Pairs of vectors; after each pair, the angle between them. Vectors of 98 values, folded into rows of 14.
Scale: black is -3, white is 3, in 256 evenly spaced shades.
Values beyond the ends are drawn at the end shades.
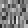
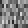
partly opposed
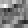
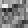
nearly parallel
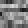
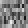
partly opposed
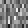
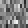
partly aligned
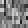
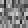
nearly parallel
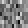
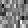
partly aligned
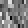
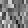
nearly parallel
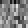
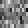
orthogonal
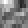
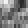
nearly parallel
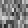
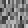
partly opposed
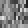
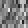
partly aligned
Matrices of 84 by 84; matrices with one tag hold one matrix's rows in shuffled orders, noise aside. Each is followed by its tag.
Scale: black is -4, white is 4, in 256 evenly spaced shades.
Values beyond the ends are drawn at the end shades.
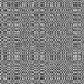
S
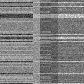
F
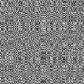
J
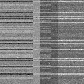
F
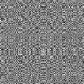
J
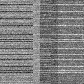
F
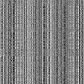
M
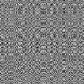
J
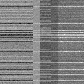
F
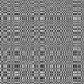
S
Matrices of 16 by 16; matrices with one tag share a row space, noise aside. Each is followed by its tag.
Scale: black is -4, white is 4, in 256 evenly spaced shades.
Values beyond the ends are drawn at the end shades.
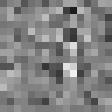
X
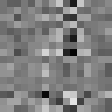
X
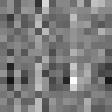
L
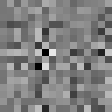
L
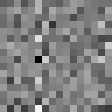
L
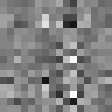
X
